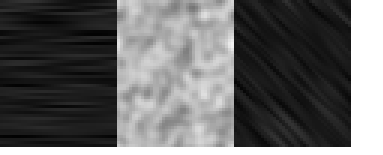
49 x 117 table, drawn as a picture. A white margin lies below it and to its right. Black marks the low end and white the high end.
The table splits into one row of 3 panels. Panel 1,1: very low, streaked across, faint in contrast. Panel 1,2: high, blotchy. Panel 1,3: very low, slanting down to the right, faint in contrast.
